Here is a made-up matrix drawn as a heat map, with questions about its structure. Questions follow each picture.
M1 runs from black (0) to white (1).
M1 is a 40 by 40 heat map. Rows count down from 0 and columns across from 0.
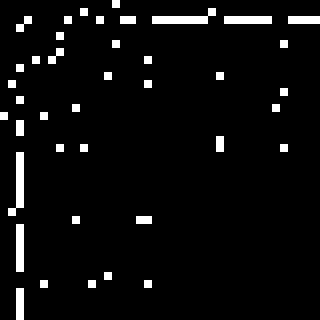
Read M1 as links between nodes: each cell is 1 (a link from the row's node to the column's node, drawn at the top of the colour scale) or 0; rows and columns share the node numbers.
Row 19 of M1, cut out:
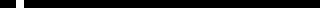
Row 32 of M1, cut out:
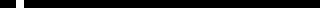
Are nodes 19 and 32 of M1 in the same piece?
yes
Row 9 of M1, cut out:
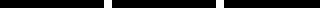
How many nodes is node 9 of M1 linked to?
2
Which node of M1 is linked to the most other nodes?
node 2
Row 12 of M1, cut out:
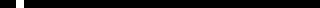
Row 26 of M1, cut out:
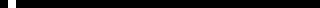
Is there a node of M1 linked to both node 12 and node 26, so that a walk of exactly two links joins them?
no
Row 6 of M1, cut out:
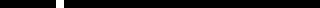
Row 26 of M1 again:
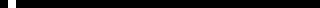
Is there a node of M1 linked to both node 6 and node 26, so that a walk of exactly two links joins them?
no
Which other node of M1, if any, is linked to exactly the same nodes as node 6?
node 4
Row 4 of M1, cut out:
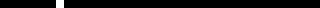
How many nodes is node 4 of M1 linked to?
1
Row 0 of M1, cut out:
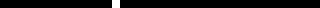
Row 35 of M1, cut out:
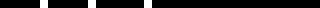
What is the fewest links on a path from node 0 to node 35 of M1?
3
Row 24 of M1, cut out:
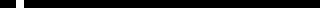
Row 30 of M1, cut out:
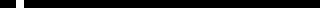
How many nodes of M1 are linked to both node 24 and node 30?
1
